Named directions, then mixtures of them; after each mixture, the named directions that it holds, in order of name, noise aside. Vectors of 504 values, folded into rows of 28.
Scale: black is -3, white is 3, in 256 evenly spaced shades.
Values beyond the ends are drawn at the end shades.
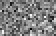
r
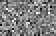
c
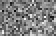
r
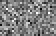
c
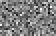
c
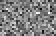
c, r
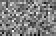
c, r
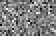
c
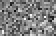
r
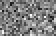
r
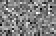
c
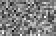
c, r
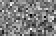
r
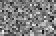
c, r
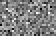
c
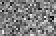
r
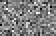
c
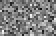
c, r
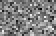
c, r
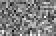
c, r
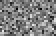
c, r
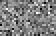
c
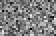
c, r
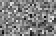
r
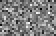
c, r
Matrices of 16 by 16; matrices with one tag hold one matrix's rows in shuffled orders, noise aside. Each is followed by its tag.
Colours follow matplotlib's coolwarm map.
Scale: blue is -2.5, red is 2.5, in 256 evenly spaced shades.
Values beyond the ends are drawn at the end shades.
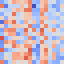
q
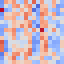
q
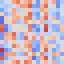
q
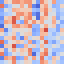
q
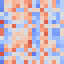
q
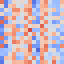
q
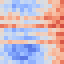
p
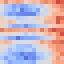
p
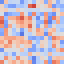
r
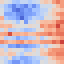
p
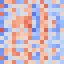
q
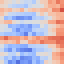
p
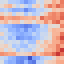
p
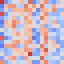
q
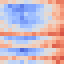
p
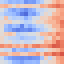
p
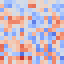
r
